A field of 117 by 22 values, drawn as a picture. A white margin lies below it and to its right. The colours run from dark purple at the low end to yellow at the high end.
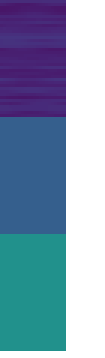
It is made of 3 by 1 panels. Panel 1,1: very low, streaked across, faint in contrast. Panel 2,1: low, flat. Panel 3,1: middling, flat.
